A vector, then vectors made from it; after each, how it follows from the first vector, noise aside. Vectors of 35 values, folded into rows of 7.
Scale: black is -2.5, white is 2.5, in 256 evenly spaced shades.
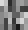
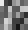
sign-scrambled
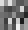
sign-scrambled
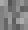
shrunk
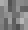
shrunk
